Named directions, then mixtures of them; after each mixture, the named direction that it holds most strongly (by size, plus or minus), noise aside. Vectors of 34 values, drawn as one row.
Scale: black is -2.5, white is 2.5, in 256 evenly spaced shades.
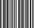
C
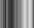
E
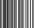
C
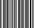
C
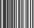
C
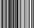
C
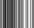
E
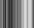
E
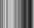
E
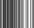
E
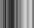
E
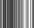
E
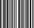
C
